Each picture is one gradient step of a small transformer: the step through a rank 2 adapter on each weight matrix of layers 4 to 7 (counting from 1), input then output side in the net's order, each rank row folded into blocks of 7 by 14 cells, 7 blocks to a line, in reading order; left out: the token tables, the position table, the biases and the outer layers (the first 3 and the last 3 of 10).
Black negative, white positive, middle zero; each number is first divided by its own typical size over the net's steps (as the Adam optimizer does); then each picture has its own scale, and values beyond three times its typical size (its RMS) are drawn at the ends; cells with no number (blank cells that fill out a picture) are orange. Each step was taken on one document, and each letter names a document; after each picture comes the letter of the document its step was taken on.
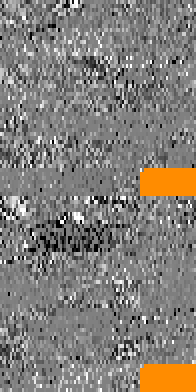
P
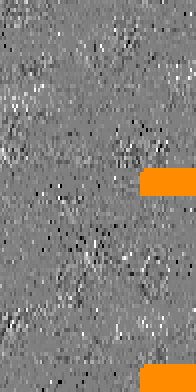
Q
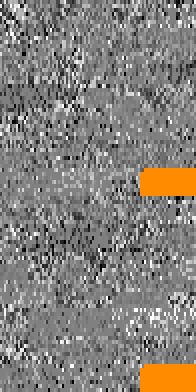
P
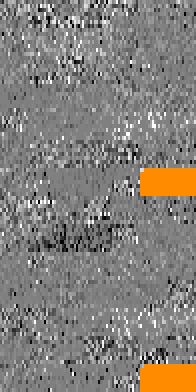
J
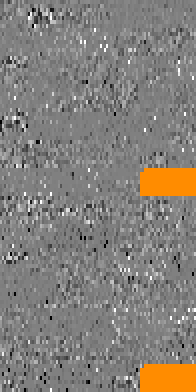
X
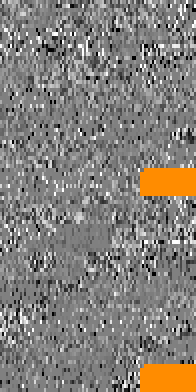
P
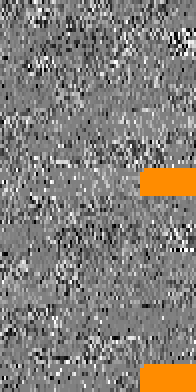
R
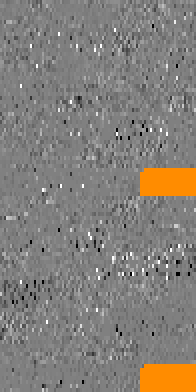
Q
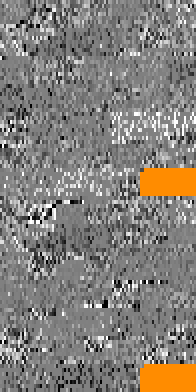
P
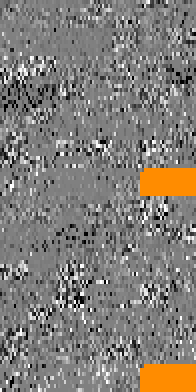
R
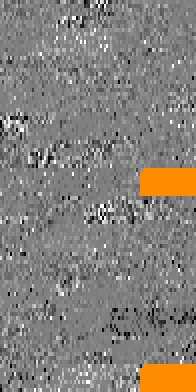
X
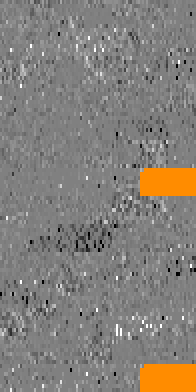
Q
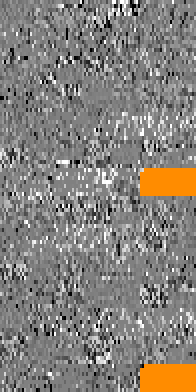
R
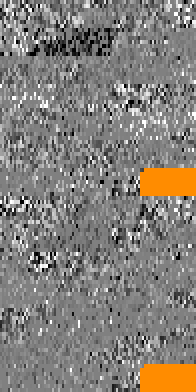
P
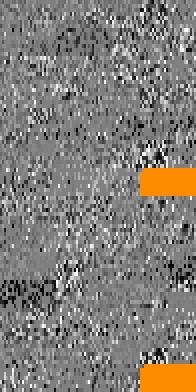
R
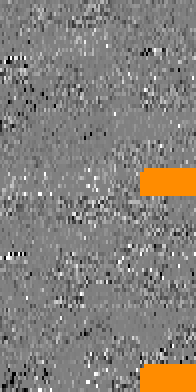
X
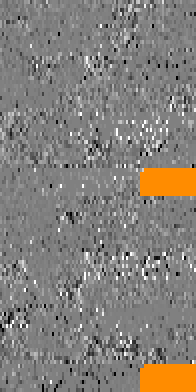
Q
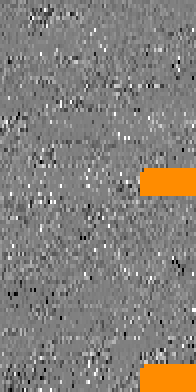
X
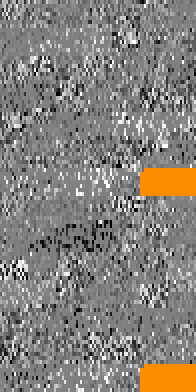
R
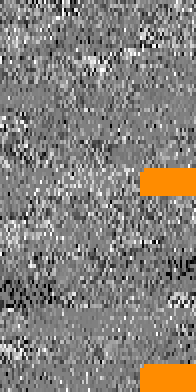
P
